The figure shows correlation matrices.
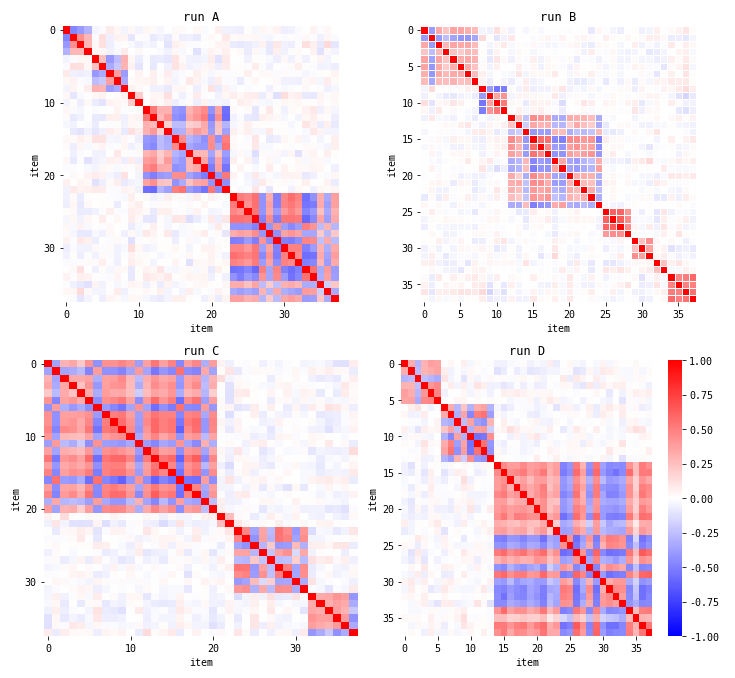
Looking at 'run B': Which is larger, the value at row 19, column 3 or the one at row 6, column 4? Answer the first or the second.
the second
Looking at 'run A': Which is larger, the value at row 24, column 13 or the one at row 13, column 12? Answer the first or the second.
the second
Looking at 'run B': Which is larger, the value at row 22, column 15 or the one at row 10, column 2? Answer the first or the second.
the first
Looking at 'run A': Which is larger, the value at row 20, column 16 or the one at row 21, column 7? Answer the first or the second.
the first
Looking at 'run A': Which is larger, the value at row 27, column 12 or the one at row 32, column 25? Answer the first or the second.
the second
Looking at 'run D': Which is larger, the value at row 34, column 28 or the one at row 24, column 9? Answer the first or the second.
the second
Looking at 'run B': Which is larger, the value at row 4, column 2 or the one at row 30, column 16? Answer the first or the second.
the first
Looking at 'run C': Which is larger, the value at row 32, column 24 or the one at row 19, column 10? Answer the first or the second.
the first
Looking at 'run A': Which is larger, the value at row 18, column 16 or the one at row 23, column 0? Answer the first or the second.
the second
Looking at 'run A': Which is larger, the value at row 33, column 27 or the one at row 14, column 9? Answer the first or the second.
the first
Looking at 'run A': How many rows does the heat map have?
38
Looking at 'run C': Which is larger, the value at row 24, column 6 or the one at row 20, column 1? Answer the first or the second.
the first
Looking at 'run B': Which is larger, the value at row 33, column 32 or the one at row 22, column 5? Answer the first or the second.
the first
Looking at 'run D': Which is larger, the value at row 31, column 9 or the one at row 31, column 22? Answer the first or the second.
the first
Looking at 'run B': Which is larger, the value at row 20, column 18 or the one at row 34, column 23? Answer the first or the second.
the second
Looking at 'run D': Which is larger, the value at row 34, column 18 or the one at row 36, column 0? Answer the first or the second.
the first
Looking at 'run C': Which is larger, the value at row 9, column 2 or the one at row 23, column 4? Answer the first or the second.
the first
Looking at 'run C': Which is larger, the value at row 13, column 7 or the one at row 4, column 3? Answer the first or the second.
the first
